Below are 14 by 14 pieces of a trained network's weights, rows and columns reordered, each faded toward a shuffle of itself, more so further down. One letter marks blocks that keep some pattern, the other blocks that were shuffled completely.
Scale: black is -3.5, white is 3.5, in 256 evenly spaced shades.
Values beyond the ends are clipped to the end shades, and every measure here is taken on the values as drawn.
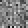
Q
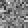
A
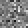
Q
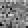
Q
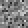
A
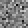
A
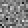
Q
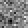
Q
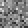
A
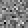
A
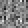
Q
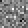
A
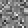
A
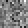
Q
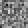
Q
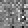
Q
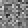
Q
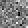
A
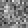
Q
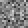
Q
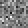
A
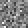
A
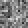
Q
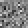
A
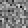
A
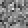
A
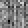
Q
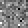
A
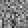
Q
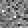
A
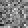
A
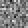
A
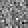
A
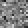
Q
